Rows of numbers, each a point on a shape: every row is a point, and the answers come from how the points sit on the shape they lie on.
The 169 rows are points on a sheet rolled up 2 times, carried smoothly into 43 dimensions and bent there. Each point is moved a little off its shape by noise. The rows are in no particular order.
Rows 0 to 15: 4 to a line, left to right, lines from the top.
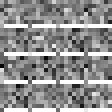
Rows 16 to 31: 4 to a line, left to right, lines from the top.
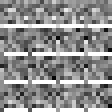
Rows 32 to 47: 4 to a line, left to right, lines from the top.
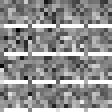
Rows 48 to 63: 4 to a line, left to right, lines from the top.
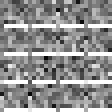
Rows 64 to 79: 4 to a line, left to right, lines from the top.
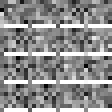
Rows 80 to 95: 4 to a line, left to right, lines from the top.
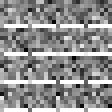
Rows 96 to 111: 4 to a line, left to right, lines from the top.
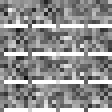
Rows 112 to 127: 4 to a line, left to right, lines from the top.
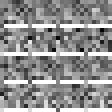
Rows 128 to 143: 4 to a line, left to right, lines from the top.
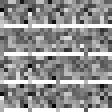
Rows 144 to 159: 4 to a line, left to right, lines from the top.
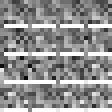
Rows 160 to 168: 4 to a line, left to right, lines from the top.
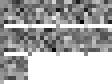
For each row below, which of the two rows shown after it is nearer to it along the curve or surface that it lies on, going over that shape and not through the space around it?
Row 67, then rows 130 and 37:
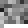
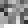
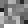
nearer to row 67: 37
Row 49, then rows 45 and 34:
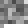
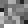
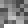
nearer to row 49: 45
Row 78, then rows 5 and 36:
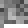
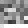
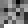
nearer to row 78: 36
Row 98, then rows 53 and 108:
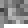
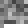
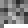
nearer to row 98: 108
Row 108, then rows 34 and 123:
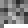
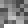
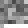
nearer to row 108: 34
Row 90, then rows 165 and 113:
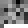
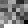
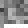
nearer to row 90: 165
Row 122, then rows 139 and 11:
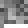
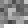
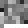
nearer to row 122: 11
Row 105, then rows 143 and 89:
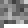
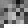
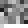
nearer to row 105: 143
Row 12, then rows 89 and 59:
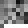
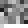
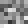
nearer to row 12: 89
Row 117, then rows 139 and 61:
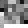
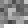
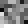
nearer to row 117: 61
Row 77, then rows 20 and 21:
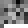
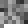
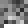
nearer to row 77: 21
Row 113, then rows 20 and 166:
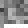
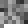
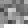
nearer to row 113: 20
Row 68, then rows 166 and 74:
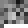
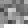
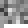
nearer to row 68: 166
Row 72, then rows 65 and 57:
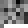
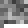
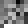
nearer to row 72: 57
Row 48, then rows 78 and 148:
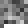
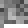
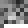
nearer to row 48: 148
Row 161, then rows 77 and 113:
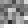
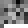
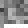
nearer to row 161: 77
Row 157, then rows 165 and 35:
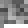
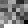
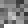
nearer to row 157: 35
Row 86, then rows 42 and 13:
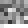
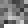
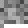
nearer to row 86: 42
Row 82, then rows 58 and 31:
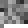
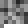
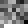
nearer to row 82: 58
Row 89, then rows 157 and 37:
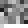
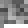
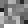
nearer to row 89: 37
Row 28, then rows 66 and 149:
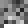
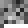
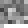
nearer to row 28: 66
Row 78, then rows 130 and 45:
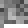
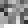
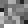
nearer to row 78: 45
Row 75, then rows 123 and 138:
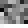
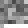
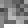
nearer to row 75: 123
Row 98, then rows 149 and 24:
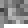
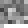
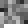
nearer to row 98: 24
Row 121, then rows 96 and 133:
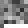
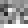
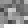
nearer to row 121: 133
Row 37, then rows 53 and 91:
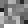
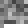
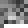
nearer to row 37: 53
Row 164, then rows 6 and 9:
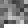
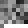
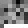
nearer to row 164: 9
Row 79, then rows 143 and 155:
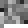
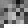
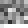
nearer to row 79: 143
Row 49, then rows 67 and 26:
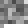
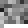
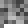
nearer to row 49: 67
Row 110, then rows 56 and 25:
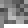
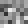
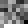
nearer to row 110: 25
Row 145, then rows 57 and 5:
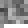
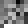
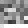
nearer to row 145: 57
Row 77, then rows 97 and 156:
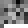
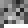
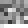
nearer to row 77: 97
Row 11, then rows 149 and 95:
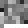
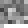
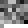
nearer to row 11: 149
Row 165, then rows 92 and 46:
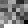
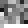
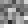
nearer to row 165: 92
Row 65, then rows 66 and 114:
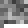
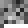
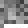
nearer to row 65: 66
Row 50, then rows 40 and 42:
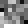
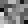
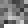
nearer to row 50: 40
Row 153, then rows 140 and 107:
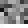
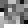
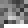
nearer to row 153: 140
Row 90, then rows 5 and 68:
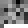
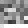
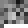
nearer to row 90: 68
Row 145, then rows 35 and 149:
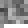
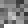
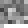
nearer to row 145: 35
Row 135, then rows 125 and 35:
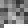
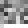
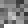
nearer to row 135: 35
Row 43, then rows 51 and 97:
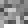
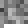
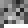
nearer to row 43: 97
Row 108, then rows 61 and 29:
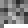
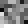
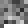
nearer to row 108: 29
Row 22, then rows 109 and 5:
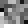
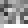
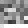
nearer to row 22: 109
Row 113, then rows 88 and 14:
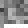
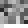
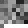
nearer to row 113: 14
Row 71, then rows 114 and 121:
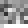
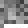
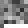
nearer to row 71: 121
